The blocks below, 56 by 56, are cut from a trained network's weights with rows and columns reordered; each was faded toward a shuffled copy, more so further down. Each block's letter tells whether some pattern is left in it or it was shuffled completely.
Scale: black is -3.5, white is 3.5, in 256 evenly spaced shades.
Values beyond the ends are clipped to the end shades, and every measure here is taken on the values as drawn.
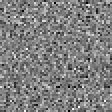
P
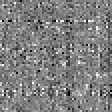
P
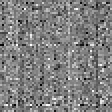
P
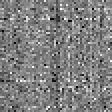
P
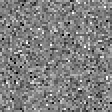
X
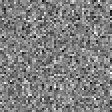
P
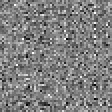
P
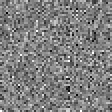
P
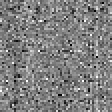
P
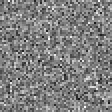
X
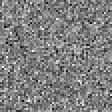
X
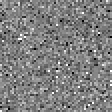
X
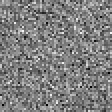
X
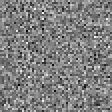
P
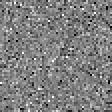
X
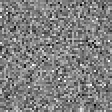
X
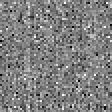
P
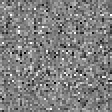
P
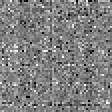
P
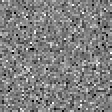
X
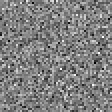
X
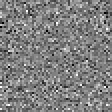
P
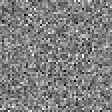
P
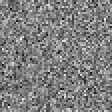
X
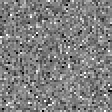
X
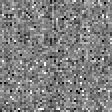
P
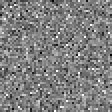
X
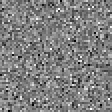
X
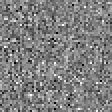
P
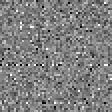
P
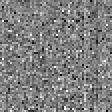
P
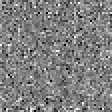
P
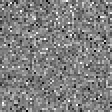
X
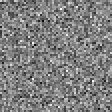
X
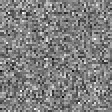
P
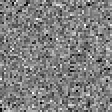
P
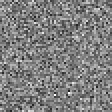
X
